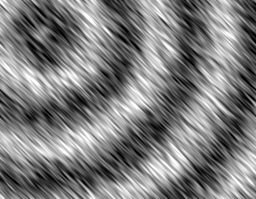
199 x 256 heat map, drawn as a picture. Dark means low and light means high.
No overall slope runs across the table. There is no seam. No single row or column stands out from its neighbours. Rings spread out from the top left. On average the colour sits 50% of the way up the scale.
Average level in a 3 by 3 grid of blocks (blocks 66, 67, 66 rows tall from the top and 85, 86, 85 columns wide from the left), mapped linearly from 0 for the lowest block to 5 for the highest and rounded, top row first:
0 5 1
3 4 1
3 3 3
